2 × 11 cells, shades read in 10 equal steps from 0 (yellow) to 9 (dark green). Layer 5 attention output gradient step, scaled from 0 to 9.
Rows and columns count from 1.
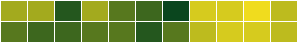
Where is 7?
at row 1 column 6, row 2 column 2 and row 2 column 3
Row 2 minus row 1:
3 4 -1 3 0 1 -3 1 0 1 0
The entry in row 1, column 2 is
3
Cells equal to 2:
3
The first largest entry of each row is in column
7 6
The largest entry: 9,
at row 1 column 7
